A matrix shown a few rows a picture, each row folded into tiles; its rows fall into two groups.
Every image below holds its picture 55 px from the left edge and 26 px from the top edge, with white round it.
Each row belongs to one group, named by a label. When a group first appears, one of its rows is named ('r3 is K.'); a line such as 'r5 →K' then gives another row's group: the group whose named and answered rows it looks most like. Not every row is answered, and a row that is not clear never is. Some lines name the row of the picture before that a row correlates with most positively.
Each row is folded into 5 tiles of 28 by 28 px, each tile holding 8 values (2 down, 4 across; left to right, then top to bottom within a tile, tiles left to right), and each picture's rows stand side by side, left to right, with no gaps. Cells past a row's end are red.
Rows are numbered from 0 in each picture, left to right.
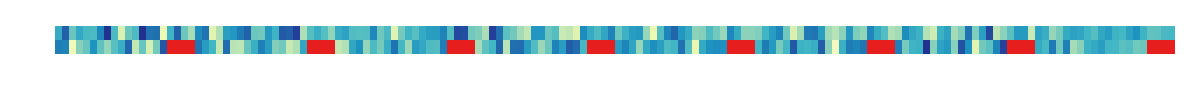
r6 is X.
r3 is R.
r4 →X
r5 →X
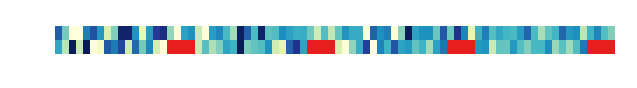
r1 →X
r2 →X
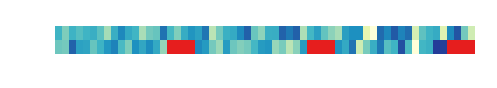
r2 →X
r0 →R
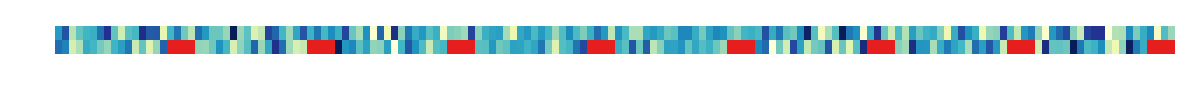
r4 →R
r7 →X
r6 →R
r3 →X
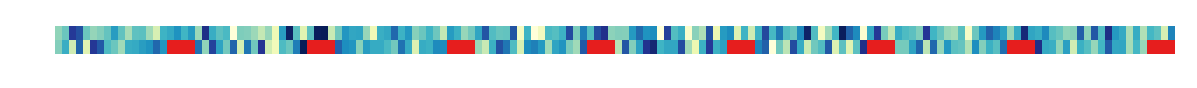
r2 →X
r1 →X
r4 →X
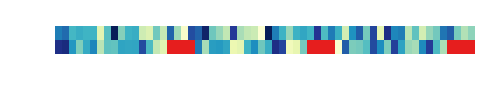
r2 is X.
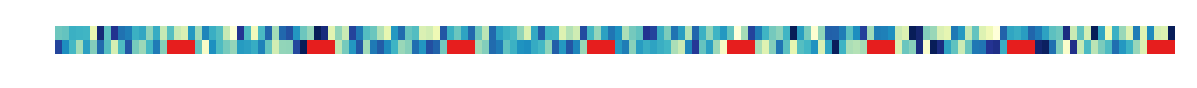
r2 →R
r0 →X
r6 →R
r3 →R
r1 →X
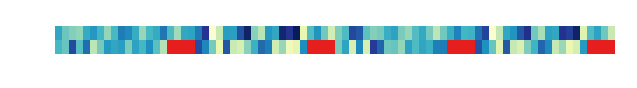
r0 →R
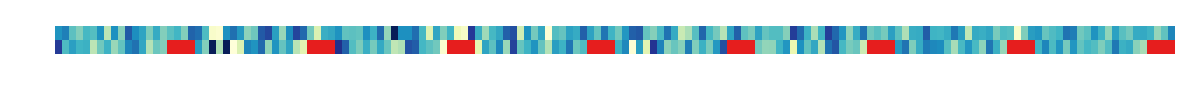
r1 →R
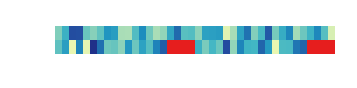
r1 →X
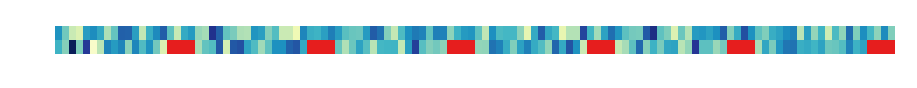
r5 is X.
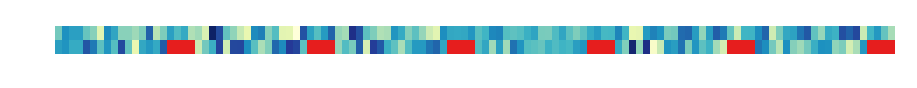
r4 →R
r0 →X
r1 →R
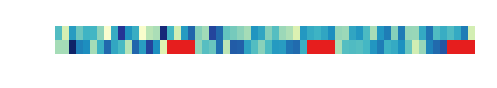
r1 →R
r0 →R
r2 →X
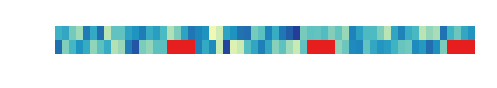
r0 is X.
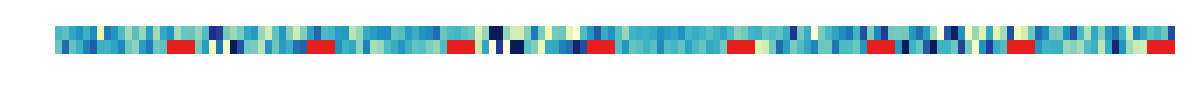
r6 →X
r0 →X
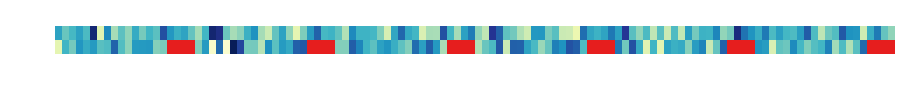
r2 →R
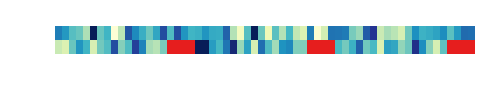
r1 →X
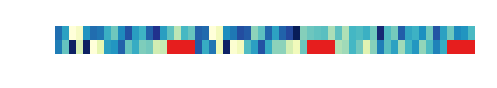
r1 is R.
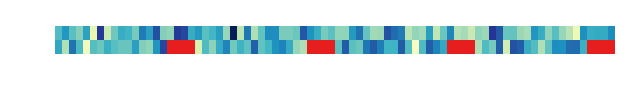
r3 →R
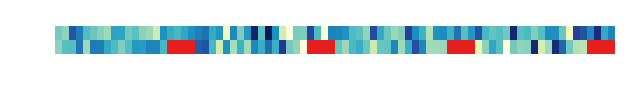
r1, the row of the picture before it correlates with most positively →1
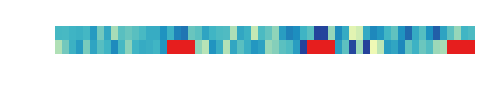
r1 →X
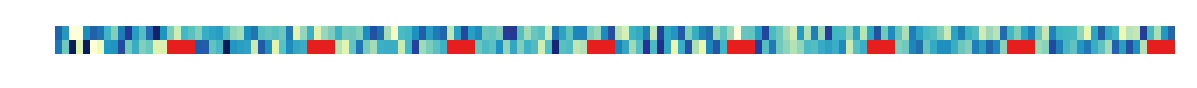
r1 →X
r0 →R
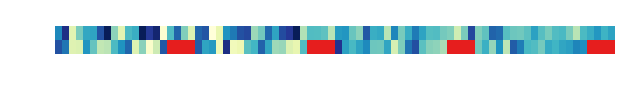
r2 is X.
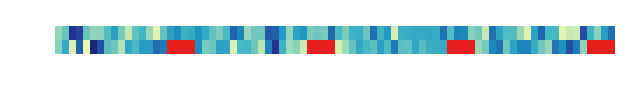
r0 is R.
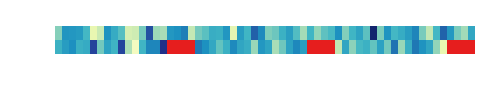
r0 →X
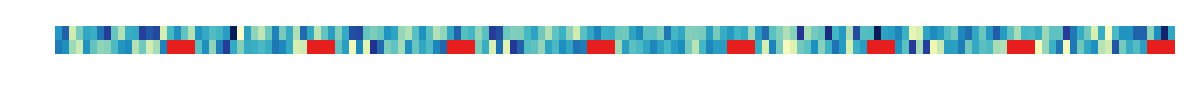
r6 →R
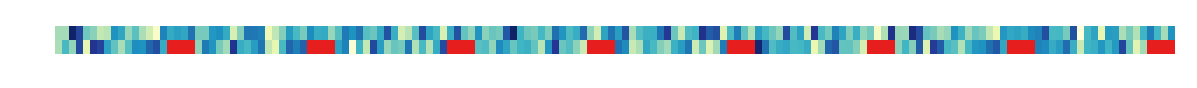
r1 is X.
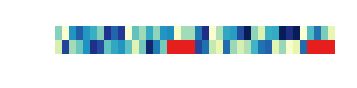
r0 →X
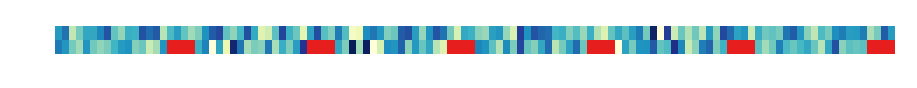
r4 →X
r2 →R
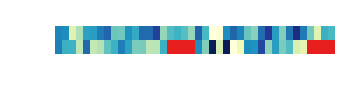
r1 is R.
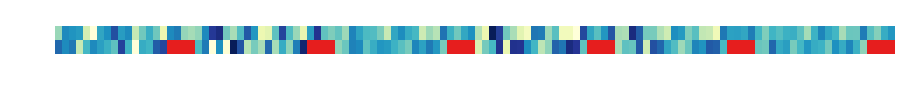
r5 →R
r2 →R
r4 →R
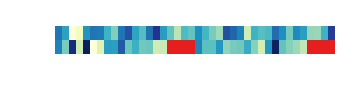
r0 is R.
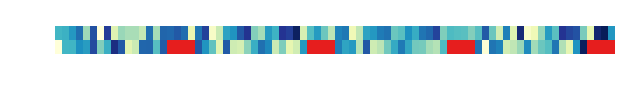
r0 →X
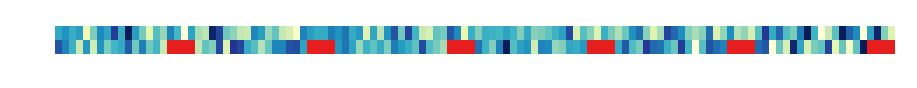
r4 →X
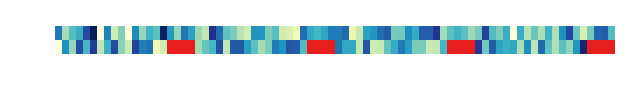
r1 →R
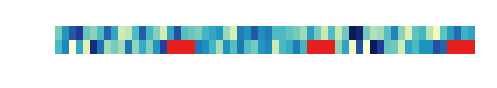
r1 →X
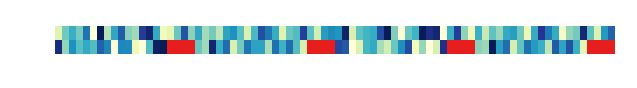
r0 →X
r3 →R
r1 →R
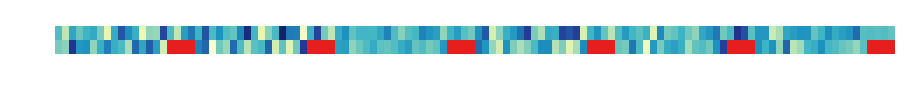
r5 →R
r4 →X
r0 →R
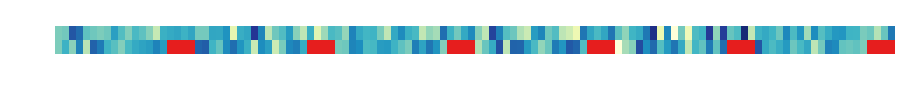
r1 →X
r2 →R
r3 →R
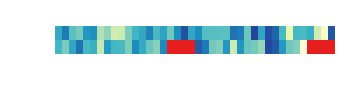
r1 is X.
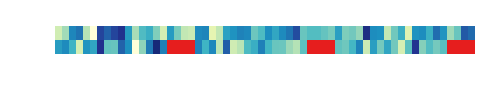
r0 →X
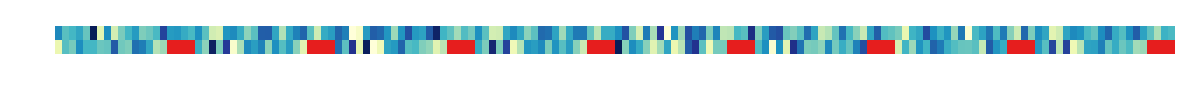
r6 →X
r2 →R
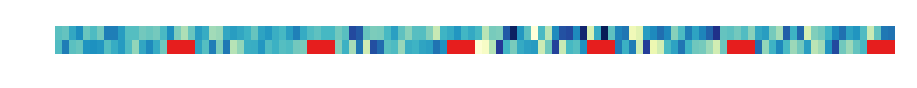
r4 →R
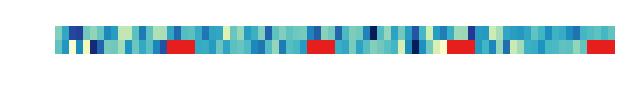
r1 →X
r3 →R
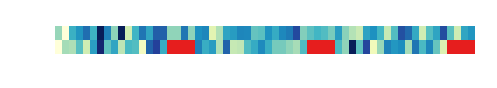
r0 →X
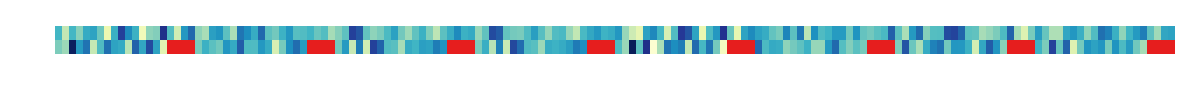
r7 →R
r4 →R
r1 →X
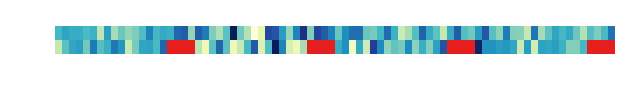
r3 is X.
